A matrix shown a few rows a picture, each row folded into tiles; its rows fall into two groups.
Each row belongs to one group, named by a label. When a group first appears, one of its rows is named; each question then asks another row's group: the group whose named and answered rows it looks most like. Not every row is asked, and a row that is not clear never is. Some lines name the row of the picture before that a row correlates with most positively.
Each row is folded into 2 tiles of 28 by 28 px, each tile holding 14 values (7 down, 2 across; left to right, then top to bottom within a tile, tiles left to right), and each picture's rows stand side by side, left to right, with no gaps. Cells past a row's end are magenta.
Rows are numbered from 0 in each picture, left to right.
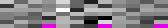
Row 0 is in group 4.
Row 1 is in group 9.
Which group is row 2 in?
9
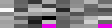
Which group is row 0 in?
9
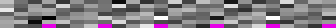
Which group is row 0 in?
9
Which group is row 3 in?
4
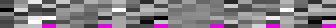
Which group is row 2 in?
9
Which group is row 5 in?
9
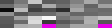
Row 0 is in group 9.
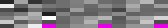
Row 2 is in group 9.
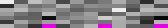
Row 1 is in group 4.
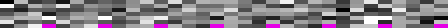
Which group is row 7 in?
9
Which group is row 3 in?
4
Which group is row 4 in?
9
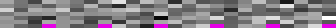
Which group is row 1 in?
9
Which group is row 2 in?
4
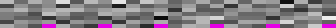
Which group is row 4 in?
4
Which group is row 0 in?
4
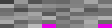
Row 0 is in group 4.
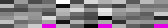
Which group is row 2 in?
4
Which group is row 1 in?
4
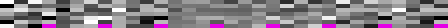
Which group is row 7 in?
9
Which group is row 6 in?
4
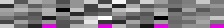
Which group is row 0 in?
4
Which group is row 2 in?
4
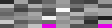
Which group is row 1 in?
9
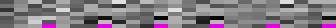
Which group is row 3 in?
9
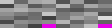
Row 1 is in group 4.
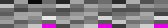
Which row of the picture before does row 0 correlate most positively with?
1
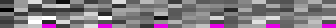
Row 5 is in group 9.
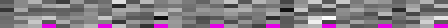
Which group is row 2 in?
4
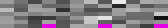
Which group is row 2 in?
4
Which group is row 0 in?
9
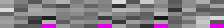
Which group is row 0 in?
9
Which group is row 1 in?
4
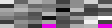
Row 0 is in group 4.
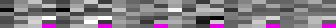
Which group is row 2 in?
9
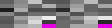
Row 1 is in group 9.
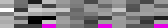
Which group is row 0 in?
9
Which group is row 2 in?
9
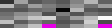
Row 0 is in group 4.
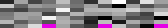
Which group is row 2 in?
4
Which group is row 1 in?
9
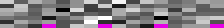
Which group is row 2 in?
4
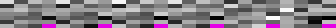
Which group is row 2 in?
4
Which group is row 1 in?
4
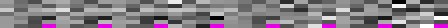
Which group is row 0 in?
9
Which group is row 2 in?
9
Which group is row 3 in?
4
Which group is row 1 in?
9
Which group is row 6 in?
9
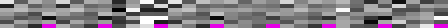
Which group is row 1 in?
4
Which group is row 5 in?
4
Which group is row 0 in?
4
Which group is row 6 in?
9
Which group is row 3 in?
4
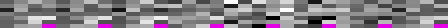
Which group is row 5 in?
9
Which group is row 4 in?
4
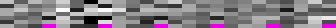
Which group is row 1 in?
9
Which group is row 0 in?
4
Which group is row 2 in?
9
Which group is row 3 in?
4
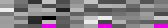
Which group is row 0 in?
9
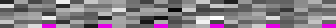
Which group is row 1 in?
4
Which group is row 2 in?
9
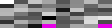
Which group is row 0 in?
4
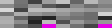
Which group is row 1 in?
4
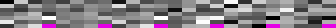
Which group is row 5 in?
9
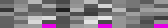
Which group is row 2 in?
9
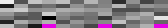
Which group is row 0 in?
4
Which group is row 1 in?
4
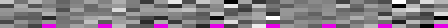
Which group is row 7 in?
4
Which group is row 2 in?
9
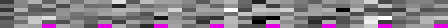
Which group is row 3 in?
9
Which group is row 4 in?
9
